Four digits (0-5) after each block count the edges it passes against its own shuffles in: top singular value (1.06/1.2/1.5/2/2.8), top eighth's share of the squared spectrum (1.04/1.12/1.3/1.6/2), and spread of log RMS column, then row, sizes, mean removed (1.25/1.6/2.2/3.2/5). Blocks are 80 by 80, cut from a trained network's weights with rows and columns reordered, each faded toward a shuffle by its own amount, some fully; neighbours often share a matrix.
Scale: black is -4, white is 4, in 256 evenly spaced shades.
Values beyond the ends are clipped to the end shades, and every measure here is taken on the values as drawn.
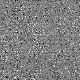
2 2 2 0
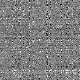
3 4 3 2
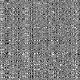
4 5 2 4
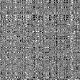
4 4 2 3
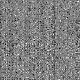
3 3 1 2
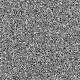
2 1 0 0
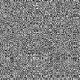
4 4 2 2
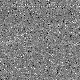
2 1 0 0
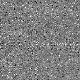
3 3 2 1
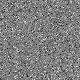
1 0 0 0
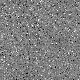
0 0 0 0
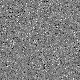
0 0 0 0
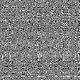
4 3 3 2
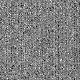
3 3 1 2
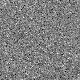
0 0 0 0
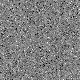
0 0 0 0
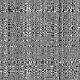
4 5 2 4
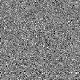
3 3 1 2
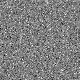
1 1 0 0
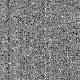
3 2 0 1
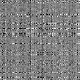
4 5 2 4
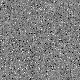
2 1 0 0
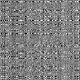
4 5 2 4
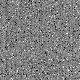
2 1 0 0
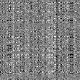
4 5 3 3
